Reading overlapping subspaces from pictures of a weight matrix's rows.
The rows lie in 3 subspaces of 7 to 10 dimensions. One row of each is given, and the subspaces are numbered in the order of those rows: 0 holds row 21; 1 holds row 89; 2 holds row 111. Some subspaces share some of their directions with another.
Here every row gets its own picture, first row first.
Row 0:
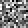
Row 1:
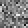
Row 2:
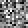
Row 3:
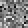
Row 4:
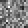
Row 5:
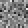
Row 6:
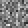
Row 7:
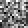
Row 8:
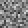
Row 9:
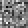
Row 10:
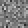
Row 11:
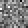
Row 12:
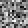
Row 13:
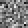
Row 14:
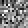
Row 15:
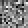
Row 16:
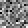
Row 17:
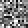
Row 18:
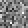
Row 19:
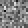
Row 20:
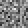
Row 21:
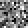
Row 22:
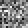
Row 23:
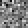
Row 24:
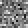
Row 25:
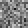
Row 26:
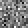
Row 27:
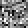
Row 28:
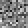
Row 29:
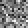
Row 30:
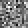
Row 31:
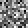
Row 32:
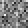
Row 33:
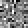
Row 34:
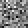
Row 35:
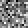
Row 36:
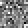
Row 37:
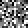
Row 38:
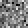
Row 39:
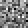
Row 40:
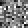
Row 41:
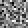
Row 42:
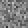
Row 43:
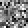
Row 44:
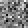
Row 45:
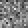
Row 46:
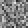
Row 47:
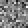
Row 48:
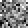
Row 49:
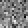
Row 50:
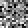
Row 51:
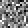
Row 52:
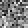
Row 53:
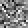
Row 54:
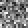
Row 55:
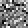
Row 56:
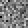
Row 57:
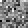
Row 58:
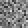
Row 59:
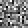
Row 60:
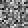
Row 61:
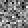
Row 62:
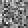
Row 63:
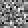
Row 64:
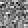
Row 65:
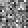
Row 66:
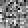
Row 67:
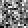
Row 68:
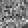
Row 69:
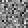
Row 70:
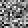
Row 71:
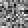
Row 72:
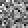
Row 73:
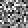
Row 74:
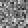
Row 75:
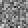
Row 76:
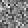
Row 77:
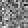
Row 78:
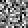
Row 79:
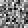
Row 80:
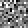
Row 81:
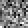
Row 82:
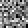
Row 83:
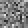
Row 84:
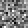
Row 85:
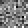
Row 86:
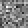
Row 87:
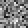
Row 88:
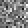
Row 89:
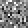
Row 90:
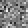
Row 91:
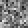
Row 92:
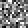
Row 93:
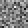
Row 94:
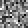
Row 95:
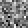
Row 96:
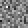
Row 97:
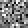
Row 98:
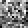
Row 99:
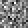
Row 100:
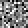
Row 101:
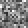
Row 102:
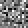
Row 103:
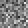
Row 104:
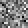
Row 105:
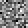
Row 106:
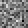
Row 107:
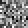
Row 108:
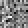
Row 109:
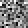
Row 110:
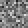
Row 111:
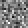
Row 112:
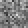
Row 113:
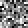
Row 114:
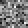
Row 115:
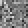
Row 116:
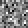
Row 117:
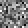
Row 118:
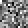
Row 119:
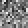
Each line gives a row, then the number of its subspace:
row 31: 2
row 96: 1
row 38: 1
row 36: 0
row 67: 0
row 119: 1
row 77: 2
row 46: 1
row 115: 2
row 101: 0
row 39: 1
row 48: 1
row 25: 1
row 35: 1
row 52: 2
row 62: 0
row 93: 0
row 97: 2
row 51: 1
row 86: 0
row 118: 1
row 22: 0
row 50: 0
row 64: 0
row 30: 0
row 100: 0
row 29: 1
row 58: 1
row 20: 1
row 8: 1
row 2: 2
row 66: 2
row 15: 0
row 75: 1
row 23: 1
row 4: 2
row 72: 1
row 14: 0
